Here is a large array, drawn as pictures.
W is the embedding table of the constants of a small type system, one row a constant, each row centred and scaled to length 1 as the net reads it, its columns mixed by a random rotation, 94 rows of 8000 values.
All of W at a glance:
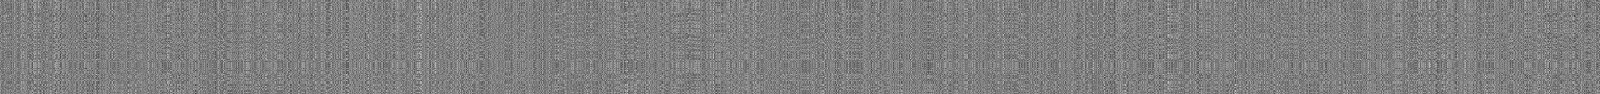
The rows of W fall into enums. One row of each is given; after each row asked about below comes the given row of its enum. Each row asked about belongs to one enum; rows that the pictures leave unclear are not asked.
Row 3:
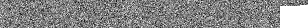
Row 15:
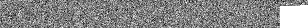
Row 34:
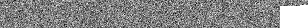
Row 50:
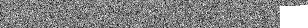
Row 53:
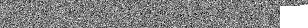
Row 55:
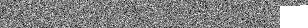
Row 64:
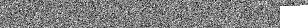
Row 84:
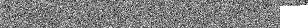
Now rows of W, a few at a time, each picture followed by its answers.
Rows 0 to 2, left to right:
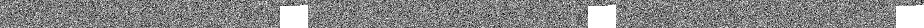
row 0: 64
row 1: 53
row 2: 84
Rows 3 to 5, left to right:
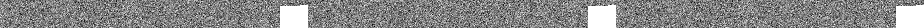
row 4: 34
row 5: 3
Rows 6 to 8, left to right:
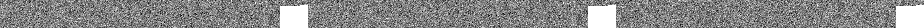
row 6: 53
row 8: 34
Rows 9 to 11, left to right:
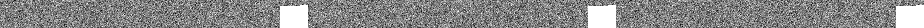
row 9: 34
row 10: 50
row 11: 34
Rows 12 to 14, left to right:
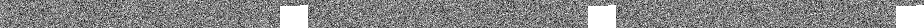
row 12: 3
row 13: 55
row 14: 55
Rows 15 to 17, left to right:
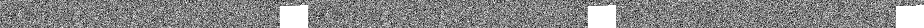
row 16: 15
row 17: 34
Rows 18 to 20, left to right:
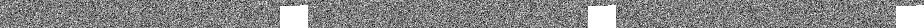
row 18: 64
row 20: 55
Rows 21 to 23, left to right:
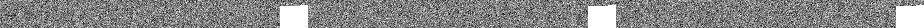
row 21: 15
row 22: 53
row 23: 34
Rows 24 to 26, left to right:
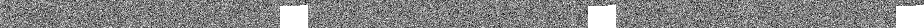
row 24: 84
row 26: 3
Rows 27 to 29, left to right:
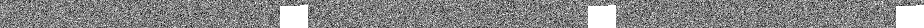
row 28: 55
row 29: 64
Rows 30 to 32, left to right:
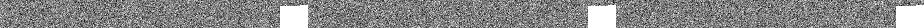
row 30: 3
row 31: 84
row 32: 64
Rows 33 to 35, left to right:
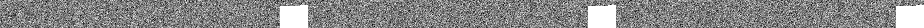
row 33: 15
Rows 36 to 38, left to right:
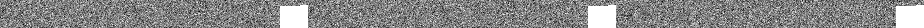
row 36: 55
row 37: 55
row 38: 15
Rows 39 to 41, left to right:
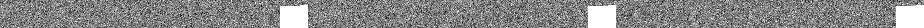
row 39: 53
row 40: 50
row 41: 15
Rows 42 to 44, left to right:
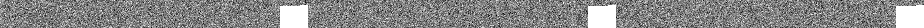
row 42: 84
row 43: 53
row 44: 55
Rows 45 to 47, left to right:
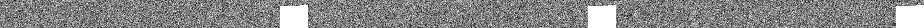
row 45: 34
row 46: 50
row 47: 15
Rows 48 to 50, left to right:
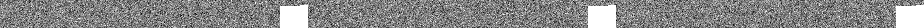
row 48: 53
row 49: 55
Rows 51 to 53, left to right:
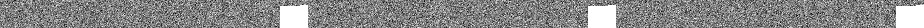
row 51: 34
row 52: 3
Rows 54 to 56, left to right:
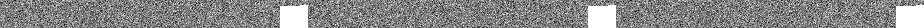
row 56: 34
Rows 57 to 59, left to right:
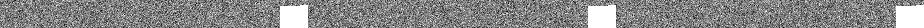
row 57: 34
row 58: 55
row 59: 50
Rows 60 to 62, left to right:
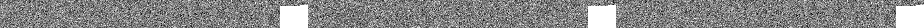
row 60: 53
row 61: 84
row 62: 53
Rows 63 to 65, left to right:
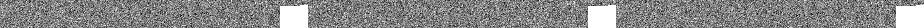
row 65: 53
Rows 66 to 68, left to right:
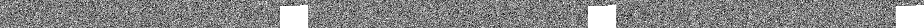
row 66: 64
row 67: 53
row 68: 15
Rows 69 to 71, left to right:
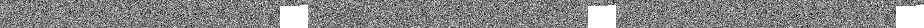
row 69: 53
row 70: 84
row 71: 53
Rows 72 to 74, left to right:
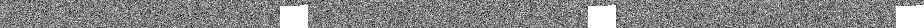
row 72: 53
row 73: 34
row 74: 50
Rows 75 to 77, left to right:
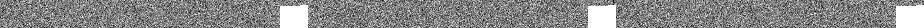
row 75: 55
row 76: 84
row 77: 55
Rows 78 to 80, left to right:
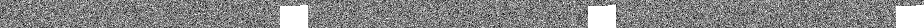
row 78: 55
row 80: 50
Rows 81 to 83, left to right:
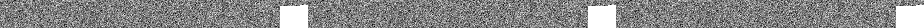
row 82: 34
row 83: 34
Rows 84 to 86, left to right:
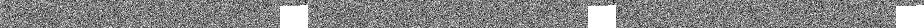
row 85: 84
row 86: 55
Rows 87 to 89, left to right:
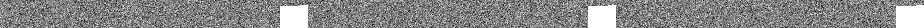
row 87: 3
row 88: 34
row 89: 55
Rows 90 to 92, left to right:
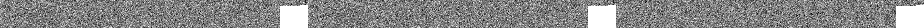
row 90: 84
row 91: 84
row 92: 53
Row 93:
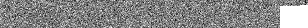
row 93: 84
